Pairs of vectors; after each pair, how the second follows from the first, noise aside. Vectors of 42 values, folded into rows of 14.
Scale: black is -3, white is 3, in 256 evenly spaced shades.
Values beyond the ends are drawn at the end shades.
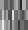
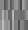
shrunk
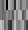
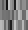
copied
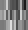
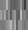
shrunk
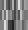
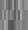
shrunk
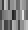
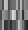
sign-scrambled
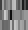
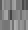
shrunk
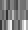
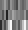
copied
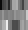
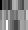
copied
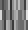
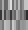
sign-scrambled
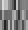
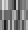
copied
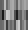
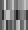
copied
